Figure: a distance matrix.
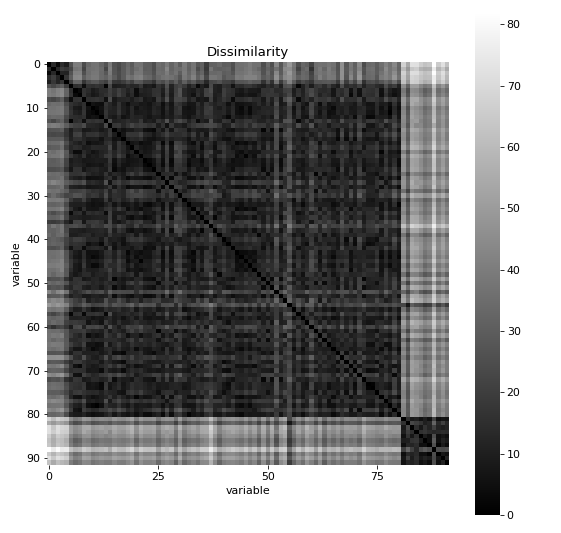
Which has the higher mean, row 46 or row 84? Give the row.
84
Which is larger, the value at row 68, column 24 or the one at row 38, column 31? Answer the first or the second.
the second
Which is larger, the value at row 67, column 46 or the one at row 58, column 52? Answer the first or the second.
the second
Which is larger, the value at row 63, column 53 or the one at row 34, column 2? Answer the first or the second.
the second
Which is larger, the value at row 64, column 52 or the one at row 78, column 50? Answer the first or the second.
the first
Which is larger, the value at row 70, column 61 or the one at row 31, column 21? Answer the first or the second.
the second
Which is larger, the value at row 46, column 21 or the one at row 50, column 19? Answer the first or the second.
the second
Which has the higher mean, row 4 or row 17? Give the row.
4
